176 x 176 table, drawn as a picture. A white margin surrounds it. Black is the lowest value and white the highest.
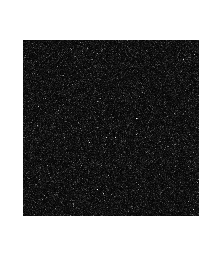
Odd rows or columns: none. Average level on the scale: 10%. Stripes: none. Grain: fine. Histogram: skewed, a long tail of high values.
